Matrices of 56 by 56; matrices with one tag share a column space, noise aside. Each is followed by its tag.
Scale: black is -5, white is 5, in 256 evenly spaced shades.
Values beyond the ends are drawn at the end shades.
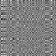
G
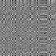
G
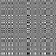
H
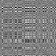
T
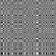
H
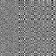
G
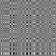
H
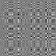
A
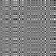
G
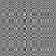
A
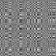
A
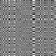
G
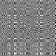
H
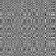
A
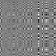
A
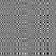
H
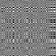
T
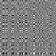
H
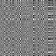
G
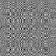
A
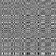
H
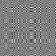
T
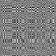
T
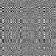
T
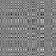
A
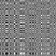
H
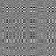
T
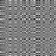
G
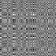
A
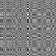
A
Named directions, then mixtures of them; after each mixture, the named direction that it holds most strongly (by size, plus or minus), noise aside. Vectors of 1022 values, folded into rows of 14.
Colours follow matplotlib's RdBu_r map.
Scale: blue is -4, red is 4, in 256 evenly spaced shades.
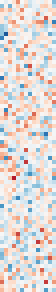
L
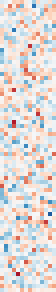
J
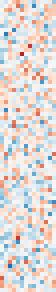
J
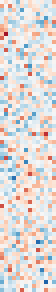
L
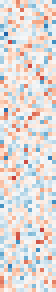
L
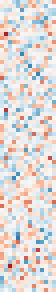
L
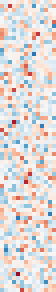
J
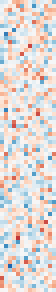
J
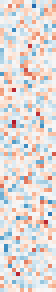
J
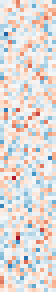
L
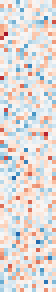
L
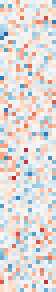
L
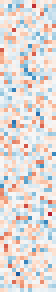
J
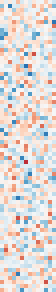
L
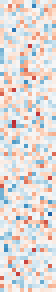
J
